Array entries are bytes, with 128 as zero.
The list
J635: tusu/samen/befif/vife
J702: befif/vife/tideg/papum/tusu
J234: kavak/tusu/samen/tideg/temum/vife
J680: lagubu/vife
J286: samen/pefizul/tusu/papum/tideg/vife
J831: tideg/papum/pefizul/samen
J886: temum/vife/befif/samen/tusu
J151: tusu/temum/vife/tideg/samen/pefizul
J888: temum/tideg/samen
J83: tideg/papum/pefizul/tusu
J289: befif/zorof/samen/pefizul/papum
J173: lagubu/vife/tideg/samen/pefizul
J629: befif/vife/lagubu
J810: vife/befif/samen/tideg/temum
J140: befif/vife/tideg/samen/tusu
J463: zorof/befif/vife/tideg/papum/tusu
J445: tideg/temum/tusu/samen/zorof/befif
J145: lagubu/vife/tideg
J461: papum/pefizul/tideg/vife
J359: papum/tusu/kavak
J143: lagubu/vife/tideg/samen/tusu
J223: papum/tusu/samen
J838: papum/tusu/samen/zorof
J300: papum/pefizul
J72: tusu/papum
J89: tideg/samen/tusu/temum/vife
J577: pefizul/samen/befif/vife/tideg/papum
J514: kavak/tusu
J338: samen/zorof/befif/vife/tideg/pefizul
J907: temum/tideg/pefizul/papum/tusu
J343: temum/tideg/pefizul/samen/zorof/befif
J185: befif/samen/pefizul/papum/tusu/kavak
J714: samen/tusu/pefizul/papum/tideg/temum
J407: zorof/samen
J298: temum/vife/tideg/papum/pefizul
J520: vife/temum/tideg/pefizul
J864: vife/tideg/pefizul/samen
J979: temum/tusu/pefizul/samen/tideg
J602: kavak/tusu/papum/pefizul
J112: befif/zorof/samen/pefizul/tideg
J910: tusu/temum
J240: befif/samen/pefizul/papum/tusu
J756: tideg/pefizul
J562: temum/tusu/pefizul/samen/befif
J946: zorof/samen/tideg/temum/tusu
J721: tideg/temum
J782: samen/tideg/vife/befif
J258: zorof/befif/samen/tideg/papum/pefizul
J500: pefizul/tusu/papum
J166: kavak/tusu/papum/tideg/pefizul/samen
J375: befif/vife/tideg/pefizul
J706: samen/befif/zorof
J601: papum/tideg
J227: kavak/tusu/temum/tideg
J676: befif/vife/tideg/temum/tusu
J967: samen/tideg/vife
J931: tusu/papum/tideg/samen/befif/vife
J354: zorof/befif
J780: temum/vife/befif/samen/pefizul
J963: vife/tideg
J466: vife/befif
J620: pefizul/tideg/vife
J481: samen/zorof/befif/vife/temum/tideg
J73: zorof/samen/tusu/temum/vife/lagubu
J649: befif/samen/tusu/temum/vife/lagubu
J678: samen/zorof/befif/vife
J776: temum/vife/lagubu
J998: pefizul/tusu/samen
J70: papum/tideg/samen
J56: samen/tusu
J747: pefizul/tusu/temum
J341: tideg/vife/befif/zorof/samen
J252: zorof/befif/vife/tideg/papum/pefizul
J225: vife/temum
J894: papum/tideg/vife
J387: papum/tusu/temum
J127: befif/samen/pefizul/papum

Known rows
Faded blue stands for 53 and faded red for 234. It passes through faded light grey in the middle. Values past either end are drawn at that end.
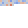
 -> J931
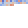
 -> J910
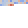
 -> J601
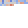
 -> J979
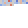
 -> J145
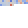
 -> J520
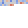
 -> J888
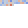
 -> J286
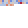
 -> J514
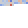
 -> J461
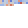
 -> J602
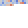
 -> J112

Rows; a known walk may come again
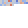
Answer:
J173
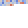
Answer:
J343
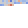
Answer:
J300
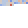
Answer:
J894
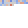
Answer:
J151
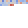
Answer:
J721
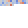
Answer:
J338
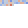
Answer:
J286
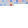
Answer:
J963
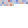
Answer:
J143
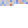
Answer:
J967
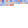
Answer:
J910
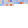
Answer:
J185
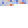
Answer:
J112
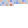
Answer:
J931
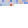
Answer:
J520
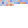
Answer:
J223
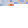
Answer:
J601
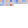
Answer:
J676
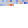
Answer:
J756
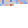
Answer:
J979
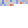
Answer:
J888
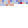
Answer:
J514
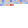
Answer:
J907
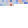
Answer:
J620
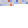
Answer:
J145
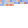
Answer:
J72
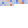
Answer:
J341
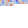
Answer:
J649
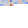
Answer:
J461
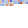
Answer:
J602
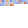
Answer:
J387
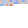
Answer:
J702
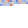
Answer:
J776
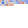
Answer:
J56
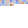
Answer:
J89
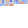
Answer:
J562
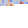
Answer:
J166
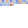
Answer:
J225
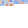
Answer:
J240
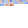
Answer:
J83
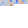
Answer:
J782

